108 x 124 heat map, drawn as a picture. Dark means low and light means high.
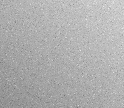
Ninth with the highest average: top right. Ninth with the lowest average: bottom left. Mirror symmetry: none. Average level on the scale: 70%. Histogram: bell-shaped. Slope: up to the top right. Grain: fine. Stripes: none.
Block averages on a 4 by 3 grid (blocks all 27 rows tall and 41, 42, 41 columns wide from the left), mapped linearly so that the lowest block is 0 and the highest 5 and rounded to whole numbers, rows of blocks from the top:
345
234
123
012
